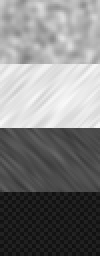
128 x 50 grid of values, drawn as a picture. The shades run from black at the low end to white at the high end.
It is made of 4 by 1 panels. Panel 1,1: high, blotchy. Panel 2,1: very high, slanting up to the right, faint in contrast. Panel 3,1: low, slanting down to the right, faint in contrast. Panel 4,1: very low, checkered, faint in contrast.
